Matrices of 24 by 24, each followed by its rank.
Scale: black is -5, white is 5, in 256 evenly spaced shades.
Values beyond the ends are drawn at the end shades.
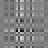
one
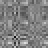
three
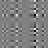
one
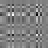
one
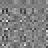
three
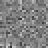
five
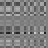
one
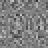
five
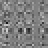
three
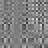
two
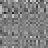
three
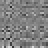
three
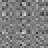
three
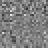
five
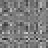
three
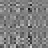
two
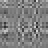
two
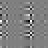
one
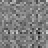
five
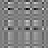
one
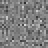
five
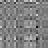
two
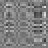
two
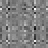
two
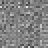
five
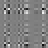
one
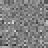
five
